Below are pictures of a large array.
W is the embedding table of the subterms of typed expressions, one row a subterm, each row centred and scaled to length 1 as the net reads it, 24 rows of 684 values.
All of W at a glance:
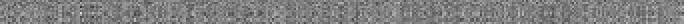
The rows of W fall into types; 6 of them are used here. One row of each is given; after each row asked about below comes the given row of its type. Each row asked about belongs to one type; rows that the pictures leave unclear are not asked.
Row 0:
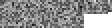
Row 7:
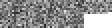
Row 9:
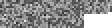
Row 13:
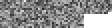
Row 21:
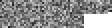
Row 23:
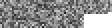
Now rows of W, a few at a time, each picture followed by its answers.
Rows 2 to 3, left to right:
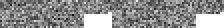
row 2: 13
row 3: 13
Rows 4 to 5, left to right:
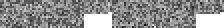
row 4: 9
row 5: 0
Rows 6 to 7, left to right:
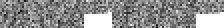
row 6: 21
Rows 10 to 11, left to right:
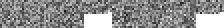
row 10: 21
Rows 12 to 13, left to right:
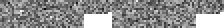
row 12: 23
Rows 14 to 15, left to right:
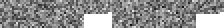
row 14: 23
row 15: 21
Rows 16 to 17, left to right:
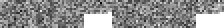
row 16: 7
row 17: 9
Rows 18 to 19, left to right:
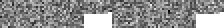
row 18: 21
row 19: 0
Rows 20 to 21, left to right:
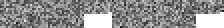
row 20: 9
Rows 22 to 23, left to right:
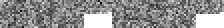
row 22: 7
